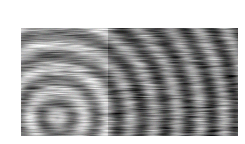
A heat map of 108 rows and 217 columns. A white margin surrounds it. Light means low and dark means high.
A vertical seam about 40% of the way across splits the table, and the right part is higher. Concentric rings centre on the bottom left. The halves do not mirror each other.
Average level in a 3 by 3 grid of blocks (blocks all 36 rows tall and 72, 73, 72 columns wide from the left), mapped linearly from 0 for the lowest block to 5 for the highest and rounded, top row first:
1 4 5 / 0 4 5 / 1 4 5
